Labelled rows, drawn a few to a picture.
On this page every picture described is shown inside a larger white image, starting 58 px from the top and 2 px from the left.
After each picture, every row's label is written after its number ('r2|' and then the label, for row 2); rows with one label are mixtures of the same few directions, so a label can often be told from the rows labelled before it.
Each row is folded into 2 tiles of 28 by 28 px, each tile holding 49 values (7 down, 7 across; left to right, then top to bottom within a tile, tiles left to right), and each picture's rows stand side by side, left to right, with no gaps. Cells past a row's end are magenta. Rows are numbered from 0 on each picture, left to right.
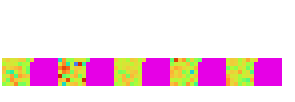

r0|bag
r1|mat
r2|bag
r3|bag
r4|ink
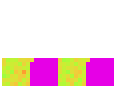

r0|bag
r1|bag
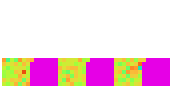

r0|bag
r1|bag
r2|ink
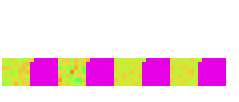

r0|ink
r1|ink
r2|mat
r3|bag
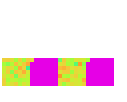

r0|ink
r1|mat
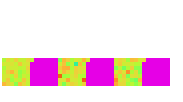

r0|bag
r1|mat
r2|ink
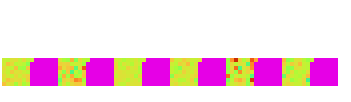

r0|ink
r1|ink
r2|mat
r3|mat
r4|mat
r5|mat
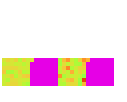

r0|bag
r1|mat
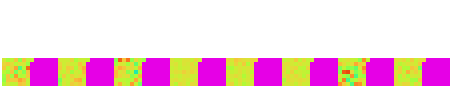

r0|ink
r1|ink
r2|bag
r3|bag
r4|mat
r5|ink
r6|bag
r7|ink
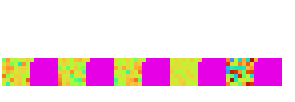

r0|mat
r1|ink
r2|ink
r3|bag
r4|bag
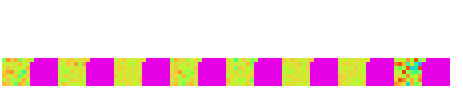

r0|bag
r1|mat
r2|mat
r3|bag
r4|mat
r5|mat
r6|ink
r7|ink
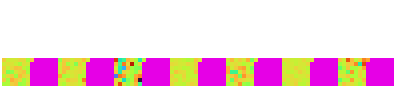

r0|bag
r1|mat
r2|mat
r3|bag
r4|bag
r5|bag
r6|mat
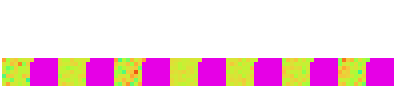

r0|mat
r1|mat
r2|bag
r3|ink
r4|ink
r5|bag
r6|bag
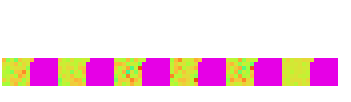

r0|bag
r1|ink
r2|ink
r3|mat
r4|ink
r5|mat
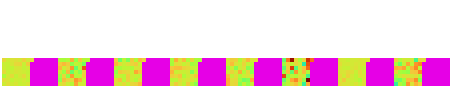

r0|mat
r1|ink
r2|bag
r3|bag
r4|ink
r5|mat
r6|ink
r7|ink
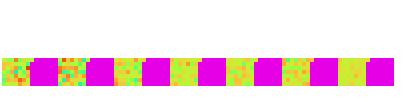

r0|ink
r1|bag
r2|ink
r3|mat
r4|bag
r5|bag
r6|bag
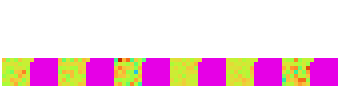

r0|bag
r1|bag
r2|bag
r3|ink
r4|ink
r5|ink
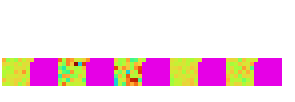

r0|bag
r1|mat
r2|ink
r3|ink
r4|ink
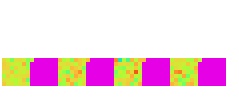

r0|mat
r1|bag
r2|bag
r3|bag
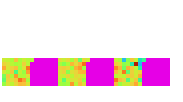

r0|ink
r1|ink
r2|mat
